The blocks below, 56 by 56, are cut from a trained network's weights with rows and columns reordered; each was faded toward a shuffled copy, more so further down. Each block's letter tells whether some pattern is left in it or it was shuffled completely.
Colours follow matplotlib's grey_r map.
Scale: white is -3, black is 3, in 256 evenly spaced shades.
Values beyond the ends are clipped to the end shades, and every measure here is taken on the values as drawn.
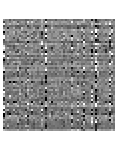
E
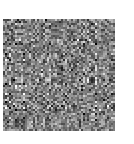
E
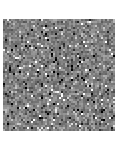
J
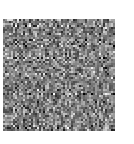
E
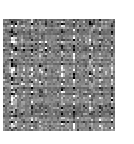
E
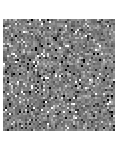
J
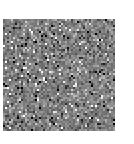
J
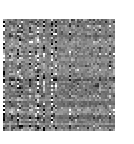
E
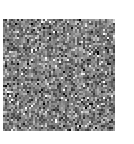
J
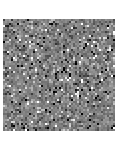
J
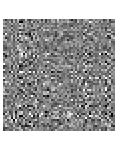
E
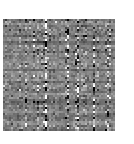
E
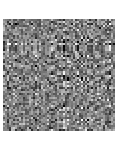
E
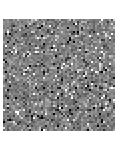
J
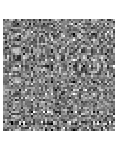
E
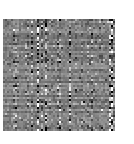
E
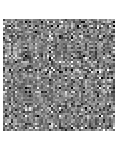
E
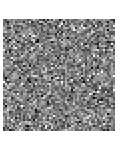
J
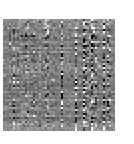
E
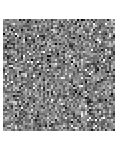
J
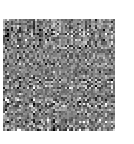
E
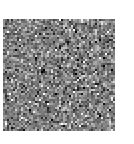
J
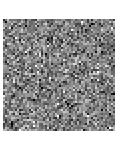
J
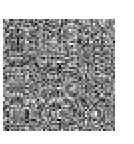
E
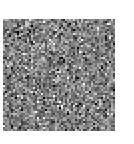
J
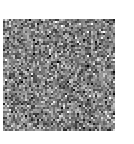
J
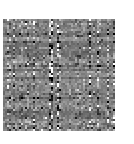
E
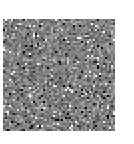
J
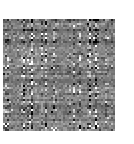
E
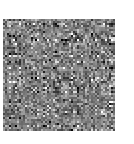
E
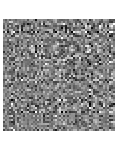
E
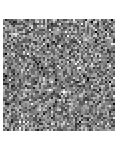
J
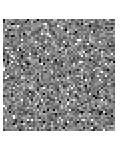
J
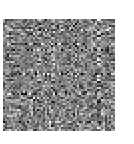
E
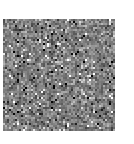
J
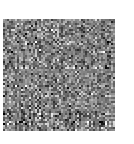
E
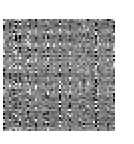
E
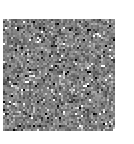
J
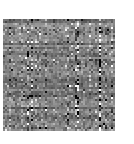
E
